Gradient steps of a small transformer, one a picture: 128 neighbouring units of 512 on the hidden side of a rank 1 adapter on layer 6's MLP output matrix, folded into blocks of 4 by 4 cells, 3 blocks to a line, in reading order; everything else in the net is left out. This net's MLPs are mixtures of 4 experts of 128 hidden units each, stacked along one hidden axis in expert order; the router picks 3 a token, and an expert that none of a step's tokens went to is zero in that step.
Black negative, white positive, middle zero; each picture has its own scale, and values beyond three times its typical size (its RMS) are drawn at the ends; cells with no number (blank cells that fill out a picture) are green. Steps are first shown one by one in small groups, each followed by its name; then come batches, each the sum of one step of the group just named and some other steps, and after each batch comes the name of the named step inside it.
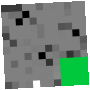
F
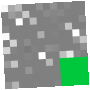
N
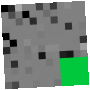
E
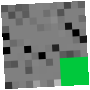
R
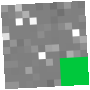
E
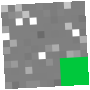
F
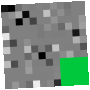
F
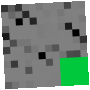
R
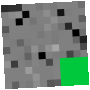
F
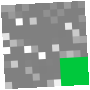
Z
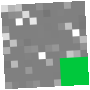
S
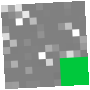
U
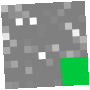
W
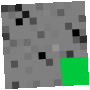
W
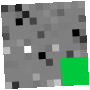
Z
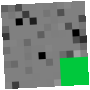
S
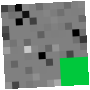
Z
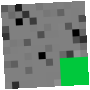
S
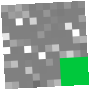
Z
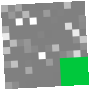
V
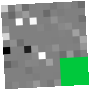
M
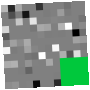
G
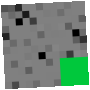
G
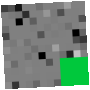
V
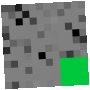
M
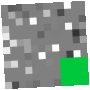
V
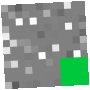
V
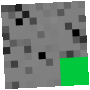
M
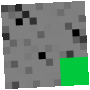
G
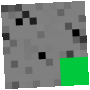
G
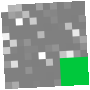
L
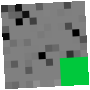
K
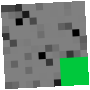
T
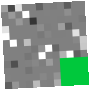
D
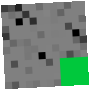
D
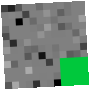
T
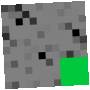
T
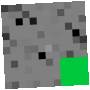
D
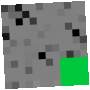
K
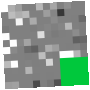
L
